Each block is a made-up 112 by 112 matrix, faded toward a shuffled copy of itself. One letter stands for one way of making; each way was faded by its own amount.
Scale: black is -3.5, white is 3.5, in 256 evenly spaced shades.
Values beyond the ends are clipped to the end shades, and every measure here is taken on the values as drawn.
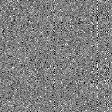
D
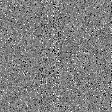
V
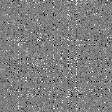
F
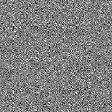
D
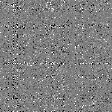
F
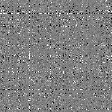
F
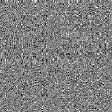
D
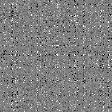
F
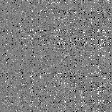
F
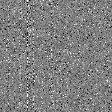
V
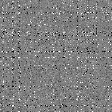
F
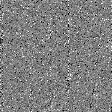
V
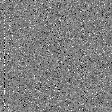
V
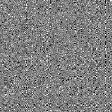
D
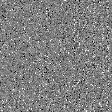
V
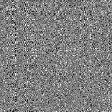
D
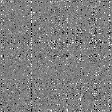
F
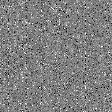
V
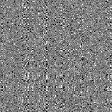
D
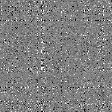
F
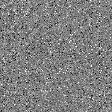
V
